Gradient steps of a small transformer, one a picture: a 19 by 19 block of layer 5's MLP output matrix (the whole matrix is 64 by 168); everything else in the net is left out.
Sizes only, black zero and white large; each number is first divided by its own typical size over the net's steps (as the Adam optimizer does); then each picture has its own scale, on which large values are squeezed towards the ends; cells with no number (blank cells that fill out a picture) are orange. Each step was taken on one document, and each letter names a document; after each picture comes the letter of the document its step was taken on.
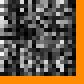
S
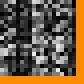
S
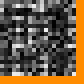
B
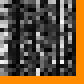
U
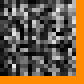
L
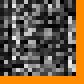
L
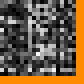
S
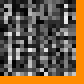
B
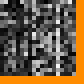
S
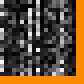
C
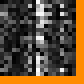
U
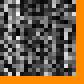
B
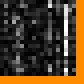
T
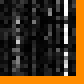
T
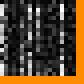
C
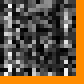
B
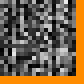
S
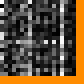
C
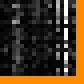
T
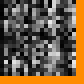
L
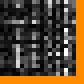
T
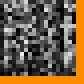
B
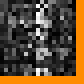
U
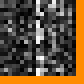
U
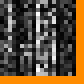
U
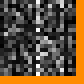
U
